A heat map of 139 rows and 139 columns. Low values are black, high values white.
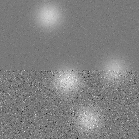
There is no overall slope. The values are skewed, with a long tail toward high values. There are four bumps. Overall the values sit about 50% of the way up the scale. The halves do not mirror each other. The top part is calmer, up to a seam about 50% of the way down.
